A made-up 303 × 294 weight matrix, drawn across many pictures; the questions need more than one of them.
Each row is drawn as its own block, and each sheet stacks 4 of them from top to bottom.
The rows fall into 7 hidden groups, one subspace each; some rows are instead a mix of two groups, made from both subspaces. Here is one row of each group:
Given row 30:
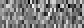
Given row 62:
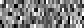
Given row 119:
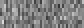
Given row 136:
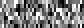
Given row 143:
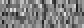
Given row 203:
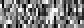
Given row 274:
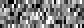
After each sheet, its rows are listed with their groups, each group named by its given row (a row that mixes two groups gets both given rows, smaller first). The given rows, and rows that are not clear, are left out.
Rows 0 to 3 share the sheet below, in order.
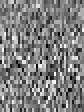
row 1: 119
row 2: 203
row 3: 30
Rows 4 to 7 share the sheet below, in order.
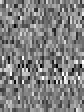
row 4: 62
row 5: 143
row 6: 119 and 203
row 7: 30 and 62
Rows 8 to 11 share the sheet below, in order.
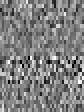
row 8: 143
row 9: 143
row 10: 30
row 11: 119
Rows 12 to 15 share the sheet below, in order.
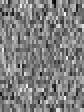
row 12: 143
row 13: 119
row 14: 119
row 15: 143
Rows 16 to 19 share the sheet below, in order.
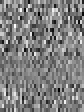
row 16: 62 and 203
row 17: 30
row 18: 30
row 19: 119
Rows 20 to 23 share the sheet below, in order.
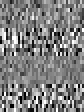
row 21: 119
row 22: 62
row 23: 62 and 143
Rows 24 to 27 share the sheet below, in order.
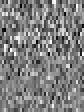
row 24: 143
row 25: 136
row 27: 62 and 136
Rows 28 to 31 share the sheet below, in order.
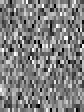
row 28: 143
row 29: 62
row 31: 30
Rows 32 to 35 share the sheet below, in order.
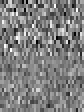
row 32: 143
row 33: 136
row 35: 274
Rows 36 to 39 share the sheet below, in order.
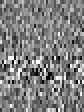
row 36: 62
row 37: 119
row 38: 274
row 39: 203
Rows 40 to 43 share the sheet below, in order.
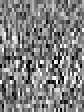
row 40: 62 and 119
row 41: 119
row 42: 203
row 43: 119
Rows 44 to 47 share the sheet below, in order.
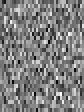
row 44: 136
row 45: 30
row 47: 136
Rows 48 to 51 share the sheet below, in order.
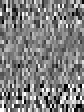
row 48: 119
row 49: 30
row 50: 119 and 203
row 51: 119
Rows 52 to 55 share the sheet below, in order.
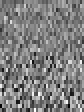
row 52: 136
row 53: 30 and 62
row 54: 30
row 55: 62
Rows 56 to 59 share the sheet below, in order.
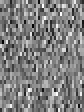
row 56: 143
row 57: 30
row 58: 136
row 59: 203
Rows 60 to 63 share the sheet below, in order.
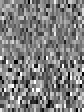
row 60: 30
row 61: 143
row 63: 274
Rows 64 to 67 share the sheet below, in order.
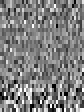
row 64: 119 and 143
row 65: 136
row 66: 62
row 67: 143
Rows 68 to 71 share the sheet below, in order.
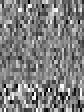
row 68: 203
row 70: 136 and 203
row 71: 136
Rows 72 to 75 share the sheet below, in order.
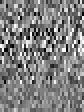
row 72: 62
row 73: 30
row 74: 143 and 203
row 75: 62
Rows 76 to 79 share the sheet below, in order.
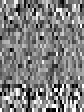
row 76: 136
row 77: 143 and 203
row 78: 203
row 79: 203
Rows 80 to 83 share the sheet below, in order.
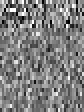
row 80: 143
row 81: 274
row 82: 62
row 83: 203
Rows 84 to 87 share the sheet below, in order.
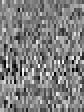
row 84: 119
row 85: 136
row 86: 119
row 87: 136
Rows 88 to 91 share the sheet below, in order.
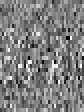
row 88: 143 and 274
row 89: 274
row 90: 203
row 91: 136
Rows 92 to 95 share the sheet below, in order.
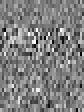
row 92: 62
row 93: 136
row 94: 30 and 143
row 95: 274
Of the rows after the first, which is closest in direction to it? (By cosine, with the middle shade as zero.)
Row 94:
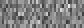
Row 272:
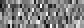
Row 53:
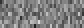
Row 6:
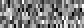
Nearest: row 272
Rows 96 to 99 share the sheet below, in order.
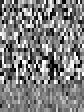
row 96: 62
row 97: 30 and 62
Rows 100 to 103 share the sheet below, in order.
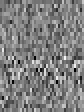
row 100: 203
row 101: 119
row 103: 30
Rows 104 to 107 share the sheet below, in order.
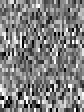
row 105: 119
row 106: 143
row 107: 30
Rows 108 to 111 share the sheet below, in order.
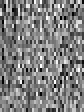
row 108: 119
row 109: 119
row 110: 119
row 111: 203
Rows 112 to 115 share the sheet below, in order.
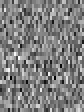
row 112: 62
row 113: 62
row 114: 136
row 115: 30
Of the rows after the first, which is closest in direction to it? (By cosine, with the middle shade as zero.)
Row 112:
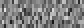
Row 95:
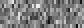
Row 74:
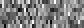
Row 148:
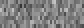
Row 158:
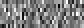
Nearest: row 158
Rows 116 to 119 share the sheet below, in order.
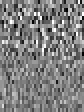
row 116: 62
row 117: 143
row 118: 274
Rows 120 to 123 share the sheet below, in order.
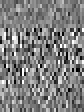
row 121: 119
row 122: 119
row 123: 30
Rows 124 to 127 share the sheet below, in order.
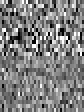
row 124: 143
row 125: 136
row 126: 30 and 136
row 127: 119
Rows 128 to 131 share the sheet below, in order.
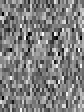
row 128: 30
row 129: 203
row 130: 203
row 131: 30
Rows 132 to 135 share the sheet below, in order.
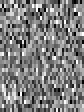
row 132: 203 and 274
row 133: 62 and 119
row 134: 143
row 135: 119
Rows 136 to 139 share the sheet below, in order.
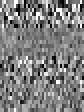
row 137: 119
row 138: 143
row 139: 62
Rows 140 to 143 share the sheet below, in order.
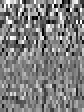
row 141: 143
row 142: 136
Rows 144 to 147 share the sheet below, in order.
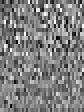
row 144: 30 and 136
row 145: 136
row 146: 62
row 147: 136
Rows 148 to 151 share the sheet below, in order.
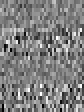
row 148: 143
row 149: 136
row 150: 30
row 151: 119
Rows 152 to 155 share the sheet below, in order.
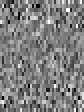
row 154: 62 and 203
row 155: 30
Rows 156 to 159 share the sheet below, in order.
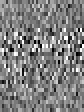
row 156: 30
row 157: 62
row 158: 119
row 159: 143
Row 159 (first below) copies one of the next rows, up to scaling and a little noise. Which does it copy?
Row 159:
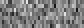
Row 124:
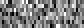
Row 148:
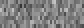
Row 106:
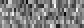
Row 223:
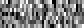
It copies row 124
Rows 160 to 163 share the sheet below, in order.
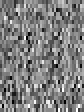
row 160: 136
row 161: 143 and 203
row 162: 203
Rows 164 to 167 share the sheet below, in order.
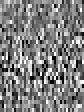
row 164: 203
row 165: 119
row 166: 143
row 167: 119
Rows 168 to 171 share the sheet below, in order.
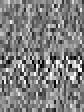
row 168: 203
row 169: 30
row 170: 30 and 203
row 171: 203
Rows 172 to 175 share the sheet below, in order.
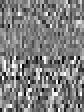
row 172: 30 and 119
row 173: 119
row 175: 203
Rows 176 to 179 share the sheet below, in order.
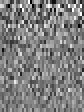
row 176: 30
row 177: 119 and 143
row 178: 62
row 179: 30
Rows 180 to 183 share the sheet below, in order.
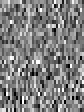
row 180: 203
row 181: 143
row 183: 119
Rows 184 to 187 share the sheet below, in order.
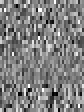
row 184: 62 and 203
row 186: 62 and 119
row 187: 203
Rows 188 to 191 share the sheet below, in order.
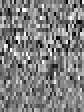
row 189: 136
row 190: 203
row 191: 30
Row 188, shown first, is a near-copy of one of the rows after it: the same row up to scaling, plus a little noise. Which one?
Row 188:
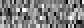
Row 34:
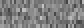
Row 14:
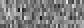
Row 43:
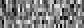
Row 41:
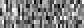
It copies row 34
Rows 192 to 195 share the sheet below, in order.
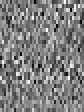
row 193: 30 and 203
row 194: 62
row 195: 119 and 203
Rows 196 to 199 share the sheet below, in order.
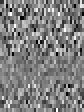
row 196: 62
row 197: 274
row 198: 143
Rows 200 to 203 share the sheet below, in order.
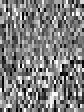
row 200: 119
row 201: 119
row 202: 119
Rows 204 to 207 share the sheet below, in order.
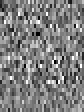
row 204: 30
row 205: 274
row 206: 203
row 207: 30 and 143
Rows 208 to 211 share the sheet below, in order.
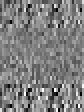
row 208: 203
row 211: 203
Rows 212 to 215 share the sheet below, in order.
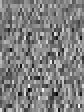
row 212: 30 and 119
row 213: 203
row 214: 30 and 119
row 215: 203
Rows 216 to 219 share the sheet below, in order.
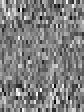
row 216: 119
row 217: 119
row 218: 203
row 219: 136 and 203
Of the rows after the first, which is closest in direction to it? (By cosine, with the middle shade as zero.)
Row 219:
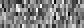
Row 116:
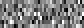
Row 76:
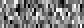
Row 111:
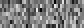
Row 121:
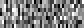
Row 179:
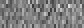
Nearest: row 111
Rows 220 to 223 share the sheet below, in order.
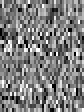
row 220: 203
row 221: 30
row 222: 119
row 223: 143
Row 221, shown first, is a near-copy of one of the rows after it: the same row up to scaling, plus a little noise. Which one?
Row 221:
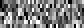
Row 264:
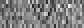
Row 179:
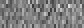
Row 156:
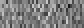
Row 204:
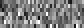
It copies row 204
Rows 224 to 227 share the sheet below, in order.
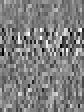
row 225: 119
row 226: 143
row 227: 203
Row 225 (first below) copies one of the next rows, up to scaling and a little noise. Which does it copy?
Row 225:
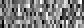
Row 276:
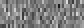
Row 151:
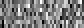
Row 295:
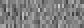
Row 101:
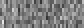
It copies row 151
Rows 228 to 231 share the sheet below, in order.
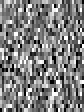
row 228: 203
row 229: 62
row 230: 143
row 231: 203
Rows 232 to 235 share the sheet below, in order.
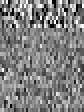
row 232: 143
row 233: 119
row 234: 30
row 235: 136
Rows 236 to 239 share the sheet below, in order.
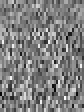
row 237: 30
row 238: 203
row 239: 62 and 143
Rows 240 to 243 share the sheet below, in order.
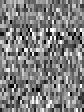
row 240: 136
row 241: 30
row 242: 136
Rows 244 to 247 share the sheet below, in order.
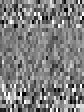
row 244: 62
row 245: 203
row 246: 62 and 203
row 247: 119
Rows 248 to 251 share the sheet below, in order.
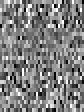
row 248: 203
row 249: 119
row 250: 119 and 136
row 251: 203
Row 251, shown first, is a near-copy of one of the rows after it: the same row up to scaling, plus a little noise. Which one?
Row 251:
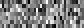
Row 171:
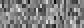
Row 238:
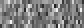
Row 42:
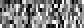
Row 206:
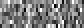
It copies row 171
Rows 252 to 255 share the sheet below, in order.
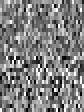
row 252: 203
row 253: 136
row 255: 203
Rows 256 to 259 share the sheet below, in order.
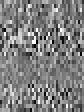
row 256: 203
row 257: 136
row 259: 30 and 136
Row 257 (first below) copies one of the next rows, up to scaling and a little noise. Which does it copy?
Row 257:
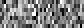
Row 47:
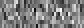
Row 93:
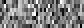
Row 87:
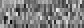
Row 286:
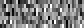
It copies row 93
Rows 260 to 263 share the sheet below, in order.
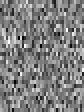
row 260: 143
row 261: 119
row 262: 62
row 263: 274
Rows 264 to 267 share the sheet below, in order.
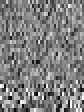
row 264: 30
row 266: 274
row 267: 62
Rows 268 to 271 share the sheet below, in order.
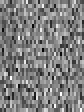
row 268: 143
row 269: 119
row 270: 136
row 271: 136
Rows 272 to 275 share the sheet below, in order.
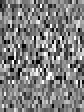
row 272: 30
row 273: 136
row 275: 62
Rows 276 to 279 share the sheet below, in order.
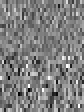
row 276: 119
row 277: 62
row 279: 203
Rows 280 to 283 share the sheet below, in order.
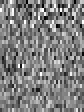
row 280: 143
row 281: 143
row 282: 119
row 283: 274
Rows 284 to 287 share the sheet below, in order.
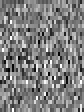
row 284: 136
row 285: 62 and 203
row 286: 136
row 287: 136 and 274
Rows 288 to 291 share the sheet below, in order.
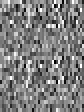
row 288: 203
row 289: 62
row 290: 203
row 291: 143
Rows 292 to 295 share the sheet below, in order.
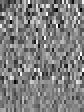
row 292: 30 and 203
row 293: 136 and 143
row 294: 62
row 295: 119
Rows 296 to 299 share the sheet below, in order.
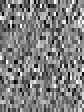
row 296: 30
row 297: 136 and 203
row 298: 62
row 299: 30
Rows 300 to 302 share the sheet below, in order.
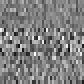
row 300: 143
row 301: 62
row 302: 143
